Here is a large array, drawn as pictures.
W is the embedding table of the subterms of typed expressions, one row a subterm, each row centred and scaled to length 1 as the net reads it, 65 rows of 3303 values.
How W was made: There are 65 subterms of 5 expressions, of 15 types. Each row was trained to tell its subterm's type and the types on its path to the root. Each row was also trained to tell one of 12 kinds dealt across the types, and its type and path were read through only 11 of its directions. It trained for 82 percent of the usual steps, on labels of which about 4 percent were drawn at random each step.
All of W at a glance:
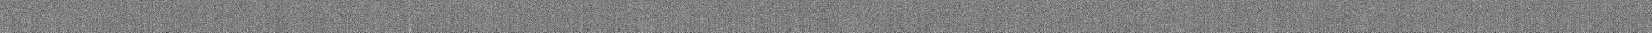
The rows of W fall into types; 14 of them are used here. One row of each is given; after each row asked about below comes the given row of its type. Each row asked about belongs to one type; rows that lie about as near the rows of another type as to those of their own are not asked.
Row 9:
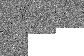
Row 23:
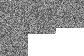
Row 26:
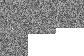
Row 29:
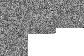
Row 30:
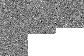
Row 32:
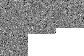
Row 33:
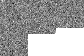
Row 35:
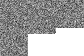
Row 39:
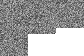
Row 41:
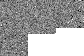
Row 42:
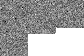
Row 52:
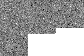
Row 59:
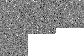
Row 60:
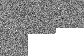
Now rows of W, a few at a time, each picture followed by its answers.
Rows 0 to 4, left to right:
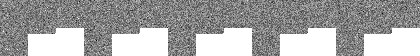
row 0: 23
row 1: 42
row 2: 59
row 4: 9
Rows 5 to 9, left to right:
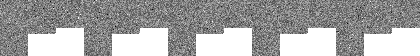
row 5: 30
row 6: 23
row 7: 29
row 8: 41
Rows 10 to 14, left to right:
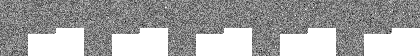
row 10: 52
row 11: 30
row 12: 41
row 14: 60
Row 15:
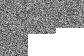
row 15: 30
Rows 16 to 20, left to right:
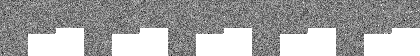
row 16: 9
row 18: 52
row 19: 26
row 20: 39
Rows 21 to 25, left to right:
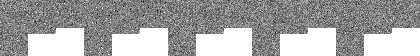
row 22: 60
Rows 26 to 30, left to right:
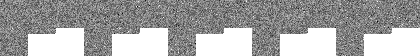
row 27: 60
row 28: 35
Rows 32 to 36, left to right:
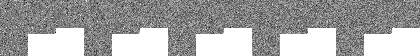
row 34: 60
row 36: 26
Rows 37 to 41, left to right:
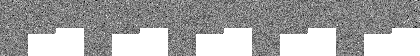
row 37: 52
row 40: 26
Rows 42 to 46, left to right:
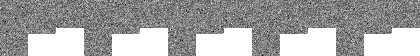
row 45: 32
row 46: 30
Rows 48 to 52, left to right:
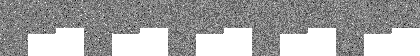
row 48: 9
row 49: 41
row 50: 9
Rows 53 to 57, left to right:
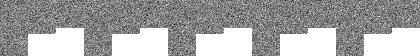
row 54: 59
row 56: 26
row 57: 32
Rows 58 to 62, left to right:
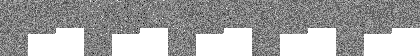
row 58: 32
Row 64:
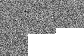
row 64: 41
